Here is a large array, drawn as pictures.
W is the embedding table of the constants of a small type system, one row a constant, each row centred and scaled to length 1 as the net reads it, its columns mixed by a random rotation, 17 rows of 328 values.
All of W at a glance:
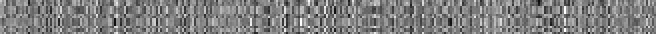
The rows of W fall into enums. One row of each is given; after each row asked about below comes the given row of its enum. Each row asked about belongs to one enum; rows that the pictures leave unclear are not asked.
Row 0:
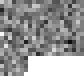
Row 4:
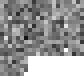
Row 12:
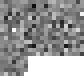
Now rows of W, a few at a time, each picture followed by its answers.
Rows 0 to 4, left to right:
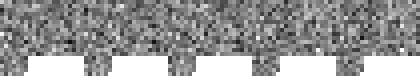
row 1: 0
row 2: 0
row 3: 4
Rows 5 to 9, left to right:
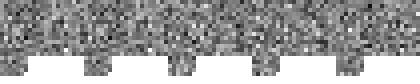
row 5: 4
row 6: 4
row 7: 0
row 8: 0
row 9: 12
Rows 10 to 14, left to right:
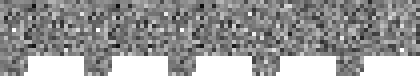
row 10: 12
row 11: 12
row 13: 0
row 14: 4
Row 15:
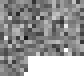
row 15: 4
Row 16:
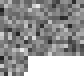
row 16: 0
